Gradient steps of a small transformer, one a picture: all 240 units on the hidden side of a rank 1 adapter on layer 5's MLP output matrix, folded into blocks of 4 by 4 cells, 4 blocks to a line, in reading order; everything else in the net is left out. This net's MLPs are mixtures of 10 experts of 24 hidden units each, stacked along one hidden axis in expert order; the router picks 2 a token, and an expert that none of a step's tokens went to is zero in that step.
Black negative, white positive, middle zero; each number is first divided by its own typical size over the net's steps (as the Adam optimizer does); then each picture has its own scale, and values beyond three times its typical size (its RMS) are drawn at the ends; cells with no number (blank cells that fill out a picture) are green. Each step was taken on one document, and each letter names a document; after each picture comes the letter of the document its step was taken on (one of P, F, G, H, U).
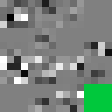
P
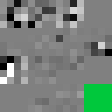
P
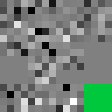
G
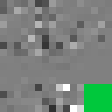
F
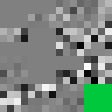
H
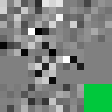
G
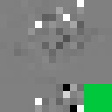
F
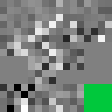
G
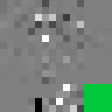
F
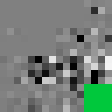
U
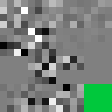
G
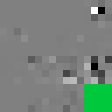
U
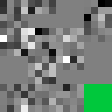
G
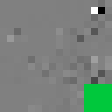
U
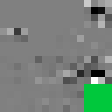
U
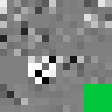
G
